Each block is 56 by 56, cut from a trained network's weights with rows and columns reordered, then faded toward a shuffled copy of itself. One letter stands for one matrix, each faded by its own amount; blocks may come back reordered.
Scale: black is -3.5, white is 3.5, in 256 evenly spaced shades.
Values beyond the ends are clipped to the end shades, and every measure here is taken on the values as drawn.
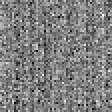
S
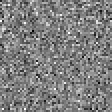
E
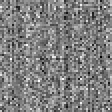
S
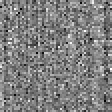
S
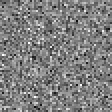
E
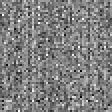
S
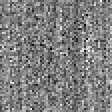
S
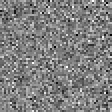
E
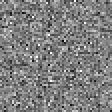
E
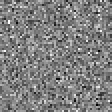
E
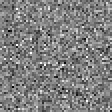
E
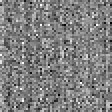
S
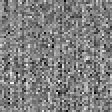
S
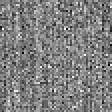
S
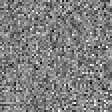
E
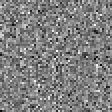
E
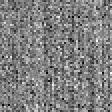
S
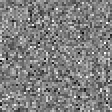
E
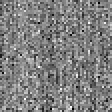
S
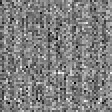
S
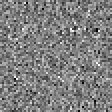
E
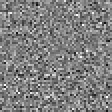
E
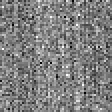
S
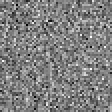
E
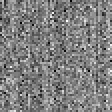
S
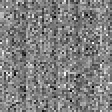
S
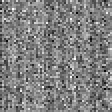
S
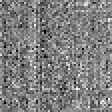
S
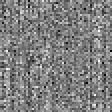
S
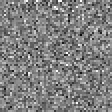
E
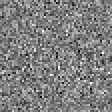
E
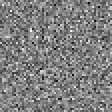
E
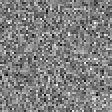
E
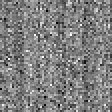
S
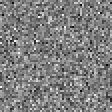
E
